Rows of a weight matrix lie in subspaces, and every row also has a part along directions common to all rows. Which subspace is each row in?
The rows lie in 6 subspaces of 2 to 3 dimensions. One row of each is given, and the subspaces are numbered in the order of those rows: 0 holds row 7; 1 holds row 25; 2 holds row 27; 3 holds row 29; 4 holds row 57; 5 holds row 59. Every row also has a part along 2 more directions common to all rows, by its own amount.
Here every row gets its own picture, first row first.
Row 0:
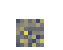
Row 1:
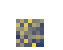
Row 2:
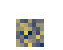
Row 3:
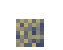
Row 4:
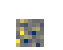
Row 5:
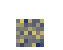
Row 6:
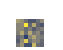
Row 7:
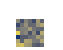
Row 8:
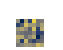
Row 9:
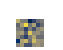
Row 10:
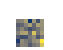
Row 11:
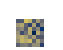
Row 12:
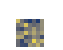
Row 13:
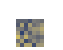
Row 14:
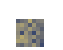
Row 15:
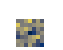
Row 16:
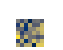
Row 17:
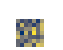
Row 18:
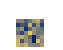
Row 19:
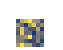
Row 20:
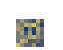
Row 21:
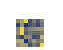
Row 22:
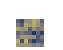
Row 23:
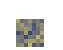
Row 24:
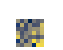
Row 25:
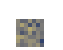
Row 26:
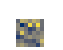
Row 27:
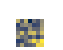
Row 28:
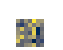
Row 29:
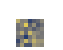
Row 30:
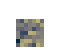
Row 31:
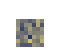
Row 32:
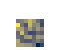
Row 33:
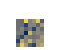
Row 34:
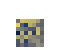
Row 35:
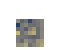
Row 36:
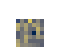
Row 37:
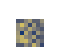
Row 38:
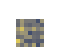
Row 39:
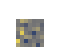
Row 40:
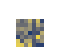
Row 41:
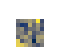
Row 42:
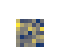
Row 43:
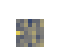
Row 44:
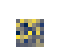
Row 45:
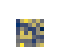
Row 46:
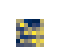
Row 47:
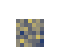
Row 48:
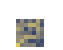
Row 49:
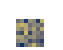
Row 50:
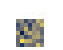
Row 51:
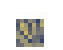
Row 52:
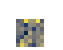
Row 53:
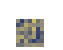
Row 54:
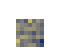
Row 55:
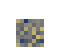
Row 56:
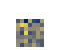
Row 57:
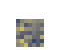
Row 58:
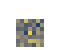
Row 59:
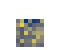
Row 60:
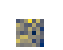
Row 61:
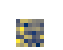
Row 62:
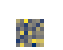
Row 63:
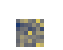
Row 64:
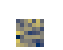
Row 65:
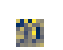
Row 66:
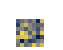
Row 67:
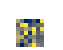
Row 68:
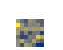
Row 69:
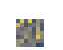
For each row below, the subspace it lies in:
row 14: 1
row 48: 3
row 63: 2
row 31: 2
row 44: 0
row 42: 2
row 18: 0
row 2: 0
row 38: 4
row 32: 2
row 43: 0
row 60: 1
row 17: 3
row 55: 1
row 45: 2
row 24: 3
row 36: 5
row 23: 0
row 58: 1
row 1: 3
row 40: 0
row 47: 2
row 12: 4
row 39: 4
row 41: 0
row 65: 5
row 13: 3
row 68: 2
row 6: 3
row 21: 4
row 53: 5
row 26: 1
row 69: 5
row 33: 4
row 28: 5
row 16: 3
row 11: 1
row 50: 2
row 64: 0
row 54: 1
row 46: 5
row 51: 2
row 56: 5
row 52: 4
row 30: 4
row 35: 0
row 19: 2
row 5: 5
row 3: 3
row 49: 0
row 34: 0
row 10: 1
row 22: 5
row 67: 4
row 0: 1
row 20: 3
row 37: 1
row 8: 5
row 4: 4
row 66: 2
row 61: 4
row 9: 3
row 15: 0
